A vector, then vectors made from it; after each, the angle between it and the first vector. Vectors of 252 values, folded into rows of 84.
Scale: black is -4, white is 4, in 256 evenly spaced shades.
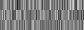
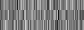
partly aligned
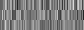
nearly parallel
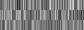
nearly parallel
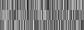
partly aligned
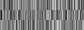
orthogonal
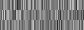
nearly parallel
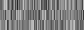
partly aligned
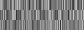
nearly opposite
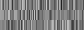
orthogonal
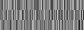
partly aligned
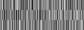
partly opposed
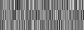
nearly parallel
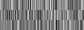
orthogonal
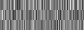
nearly parallel
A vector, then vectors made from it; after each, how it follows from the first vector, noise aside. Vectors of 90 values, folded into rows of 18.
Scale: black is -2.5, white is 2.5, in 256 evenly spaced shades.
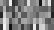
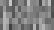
shrunk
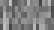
shrunk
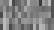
shrunk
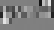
partly zeroed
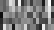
reversed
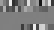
partly zeroed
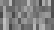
shrunk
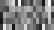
reversed
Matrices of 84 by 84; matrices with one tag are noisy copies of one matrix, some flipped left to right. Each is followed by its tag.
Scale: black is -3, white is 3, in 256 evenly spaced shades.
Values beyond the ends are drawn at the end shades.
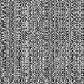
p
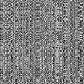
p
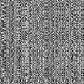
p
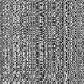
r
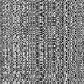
r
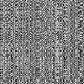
p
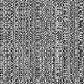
p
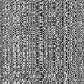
r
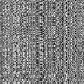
r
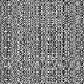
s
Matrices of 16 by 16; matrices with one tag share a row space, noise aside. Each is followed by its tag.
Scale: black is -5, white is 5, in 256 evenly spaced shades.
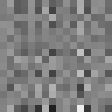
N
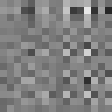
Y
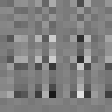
N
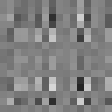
N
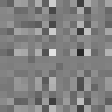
N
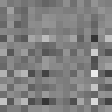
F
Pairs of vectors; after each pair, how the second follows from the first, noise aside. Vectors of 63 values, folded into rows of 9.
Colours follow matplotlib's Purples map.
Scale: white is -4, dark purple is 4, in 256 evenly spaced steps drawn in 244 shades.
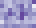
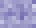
shrunk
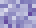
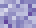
copied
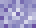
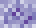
negated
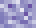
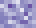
copied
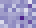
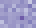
shrunk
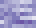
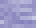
shrunk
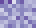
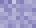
shrunk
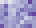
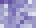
negated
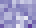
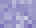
shrunk
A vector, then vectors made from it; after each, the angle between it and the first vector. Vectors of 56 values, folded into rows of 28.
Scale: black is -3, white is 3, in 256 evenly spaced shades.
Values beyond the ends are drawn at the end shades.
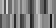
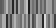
orthogonal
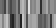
orthogonal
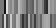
partly aligned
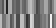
nearly opposite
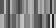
partly opposed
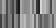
partly opposed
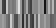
partly aligned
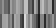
orthogonal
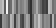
nearly parallel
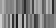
orthogonal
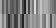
orthogonal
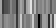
partly opposed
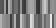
nearly opposite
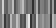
partly aligned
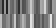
nearly opposite
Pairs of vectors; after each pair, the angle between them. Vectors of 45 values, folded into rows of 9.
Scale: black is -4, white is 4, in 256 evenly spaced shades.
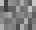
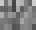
partly aligned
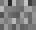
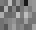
partly opposed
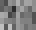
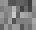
partly opposed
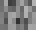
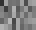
orthogonal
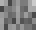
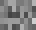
orthogonal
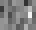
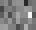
nearly parallel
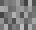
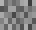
nearly opposite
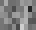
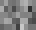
nearly parallel
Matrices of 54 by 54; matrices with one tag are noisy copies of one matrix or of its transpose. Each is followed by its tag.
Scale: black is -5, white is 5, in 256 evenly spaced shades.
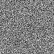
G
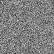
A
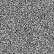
G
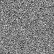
A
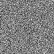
G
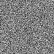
G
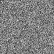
A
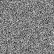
A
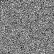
A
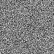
G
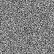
G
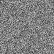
A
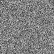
A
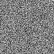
G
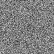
G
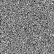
G
